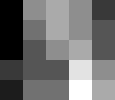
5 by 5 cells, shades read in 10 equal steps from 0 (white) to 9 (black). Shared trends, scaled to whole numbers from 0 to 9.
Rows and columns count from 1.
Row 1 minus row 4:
2 -2 -3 3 3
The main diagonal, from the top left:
9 5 4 1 3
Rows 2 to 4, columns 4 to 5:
4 6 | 3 6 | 1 4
